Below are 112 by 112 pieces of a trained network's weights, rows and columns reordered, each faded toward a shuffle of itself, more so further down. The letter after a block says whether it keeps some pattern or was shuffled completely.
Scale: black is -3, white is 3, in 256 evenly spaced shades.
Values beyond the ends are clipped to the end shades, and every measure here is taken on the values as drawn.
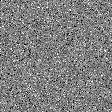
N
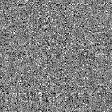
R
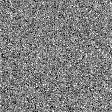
R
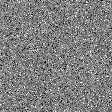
N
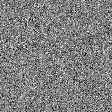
R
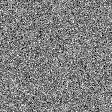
N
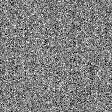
R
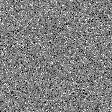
N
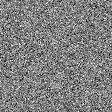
N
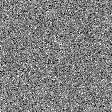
N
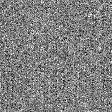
R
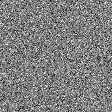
N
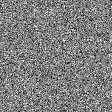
N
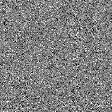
R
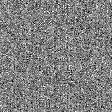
R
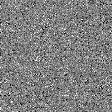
R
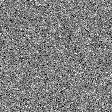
N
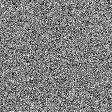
R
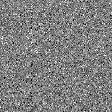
R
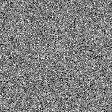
R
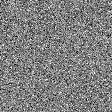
N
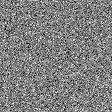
N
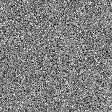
N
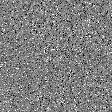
N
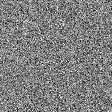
R
